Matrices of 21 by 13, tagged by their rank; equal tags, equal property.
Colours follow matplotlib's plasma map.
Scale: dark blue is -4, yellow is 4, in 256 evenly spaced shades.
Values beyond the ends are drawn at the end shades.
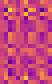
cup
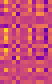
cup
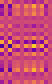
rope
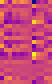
cup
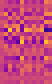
cup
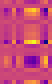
rope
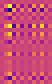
rope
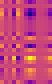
rope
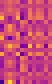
cup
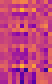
cup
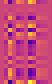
rope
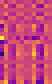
cup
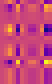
rope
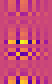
rope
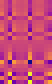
rope
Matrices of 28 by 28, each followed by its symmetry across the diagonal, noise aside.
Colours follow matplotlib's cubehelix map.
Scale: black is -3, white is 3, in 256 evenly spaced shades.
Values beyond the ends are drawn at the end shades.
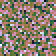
antisymmetric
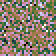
antisymmetric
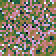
symmetric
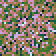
symmetric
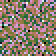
antisymmetric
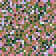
symmetric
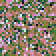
antisymmetric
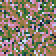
antisymmetric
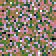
antisymmetric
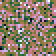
antisymmetric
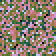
symmetric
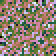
symmetric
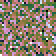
antisymmetric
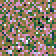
antisymmetric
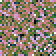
symmetric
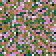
antisymmetric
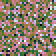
antisymmetric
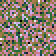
symmetric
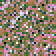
symmetric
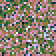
symmetric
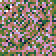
symmetric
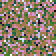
antisymmetric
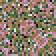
symmetric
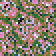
symmetric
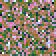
antisymmetric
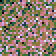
symmetric
